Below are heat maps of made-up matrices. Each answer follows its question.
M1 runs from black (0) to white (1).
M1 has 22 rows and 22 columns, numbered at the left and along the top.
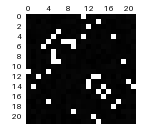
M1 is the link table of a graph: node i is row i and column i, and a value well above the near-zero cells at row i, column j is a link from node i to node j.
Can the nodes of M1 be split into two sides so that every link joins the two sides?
yes
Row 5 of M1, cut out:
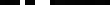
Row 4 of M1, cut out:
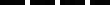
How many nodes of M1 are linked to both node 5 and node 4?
0
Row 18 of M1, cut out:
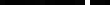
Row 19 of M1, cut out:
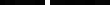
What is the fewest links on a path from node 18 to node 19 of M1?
5
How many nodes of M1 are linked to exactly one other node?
11
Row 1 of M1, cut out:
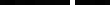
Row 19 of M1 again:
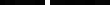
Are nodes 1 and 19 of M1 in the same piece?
no
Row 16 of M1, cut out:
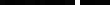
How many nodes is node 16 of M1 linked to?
1
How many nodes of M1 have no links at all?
1
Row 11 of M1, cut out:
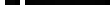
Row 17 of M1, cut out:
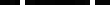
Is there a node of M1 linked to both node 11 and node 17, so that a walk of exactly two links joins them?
yes
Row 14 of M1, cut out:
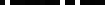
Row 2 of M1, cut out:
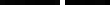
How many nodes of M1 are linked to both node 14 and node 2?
1
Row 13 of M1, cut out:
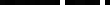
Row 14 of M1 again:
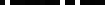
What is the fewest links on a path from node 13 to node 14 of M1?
2
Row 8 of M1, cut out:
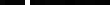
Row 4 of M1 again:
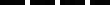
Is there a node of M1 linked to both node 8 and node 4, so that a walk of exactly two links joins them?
yes
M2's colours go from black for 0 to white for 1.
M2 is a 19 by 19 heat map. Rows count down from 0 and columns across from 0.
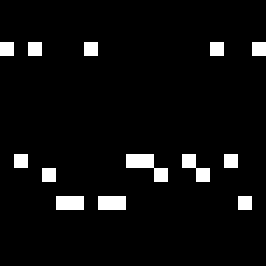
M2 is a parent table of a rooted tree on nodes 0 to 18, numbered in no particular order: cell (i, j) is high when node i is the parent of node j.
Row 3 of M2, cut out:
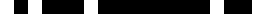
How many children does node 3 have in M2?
5
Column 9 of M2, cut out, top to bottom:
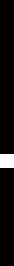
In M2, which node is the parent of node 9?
11
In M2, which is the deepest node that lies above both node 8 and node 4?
14
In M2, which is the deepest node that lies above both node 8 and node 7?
14
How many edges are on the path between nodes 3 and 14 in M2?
2
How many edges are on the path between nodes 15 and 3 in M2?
1
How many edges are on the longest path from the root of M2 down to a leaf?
2
